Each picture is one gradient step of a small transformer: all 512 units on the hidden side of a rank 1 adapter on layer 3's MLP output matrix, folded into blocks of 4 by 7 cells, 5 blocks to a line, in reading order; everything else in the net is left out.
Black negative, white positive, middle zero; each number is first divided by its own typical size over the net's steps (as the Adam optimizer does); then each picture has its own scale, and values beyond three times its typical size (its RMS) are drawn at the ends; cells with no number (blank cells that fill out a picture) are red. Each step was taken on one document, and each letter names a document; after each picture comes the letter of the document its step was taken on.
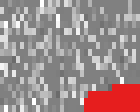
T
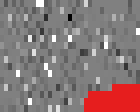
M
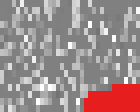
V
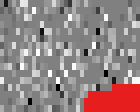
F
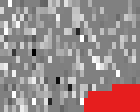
T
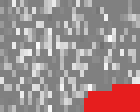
F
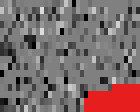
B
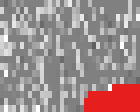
B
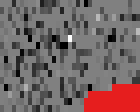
M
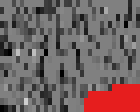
B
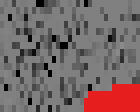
M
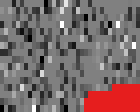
B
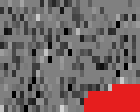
T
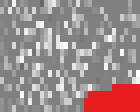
F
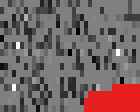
T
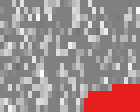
V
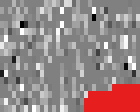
B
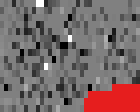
M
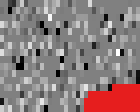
V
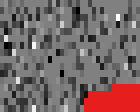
B
